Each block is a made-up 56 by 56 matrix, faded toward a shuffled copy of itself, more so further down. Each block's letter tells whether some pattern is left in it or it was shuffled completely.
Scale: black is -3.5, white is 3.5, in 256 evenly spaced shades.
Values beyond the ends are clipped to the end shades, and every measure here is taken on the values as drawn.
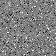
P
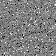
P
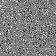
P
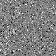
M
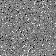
M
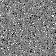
P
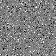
M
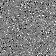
P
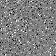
M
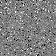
M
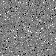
P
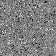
P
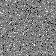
P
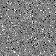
M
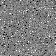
M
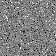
P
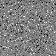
M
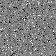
P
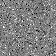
P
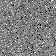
P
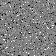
P
